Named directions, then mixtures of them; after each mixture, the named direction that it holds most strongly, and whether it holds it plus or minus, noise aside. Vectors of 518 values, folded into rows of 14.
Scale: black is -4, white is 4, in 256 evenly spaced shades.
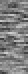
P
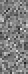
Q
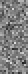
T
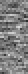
P, plus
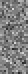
T, plus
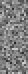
T, minus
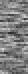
P, minus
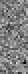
T, plus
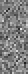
Q, plus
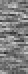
P, minus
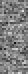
T, minus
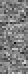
T, minus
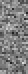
T, minus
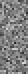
T, minus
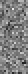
T, plus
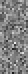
T, plus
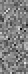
Q, minus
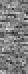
P, minus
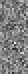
T, plus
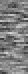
P, plus
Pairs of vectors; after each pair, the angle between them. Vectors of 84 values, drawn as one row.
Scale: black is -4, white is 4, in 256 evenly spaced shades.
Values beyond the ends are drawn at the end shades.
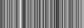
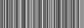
partly aligned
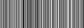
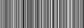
nearly parallel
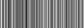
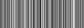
orthogonal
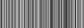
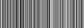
nearly opposite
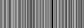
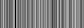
partly aligned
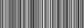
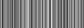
partly aligned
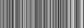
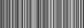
partly aligned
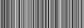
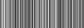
nearly opposite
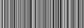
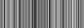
orthogonal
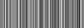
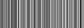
partly opposed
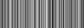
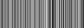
nearly parallel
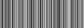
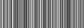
nearly opposite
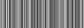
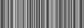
partly opposed
